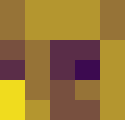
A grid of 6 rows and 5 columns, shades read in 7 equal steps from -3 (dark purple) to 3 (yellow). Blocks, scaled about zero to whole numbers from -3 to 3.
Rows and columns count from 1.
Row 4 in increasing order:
-3 -2 -2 0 1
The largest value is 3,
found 2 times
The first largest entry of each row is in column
2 2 5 5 1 1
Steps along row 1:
up same same down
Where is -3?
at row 4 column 4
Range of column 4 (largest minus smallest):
4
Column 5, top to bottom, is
0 0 1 1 1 1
